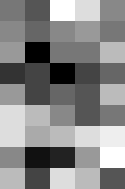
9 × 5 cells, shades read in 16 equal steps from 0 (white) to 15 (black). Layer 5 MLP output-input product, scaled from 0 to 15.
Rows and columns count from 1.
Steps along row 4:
down up down down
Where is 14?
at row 8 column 2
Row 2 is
7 9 7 6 8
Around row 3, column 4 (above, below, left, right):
6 11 8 4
